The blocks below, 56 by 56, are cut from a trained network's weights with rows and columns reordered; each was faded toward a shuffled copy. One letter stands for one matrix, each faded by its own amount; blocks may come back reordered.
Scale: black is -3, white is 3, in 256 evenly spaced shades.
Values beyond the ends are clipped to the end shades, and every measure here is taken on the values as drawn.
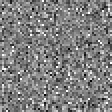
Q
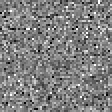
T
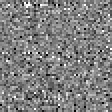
T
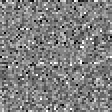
T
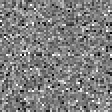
T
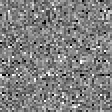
T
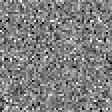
T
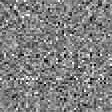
T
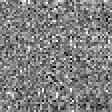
Q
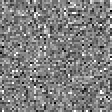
Q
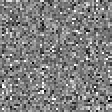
Q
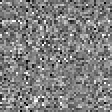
Q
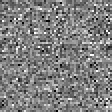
Q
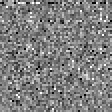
T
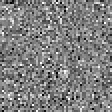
Q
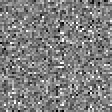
Q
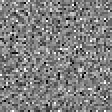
Q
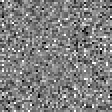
Q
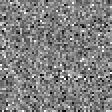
T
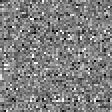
T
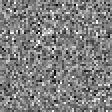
Q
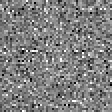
T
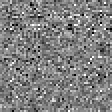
T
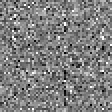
Q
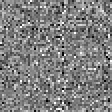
Q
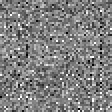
Q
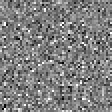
Q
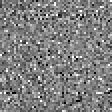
T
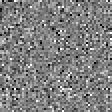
T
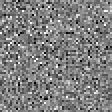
Q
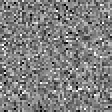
Q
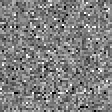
T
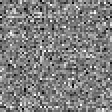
Q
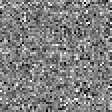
Q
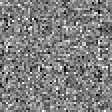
Q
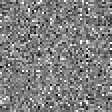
Q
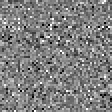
T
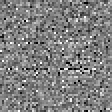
T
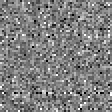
T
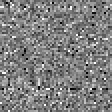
T
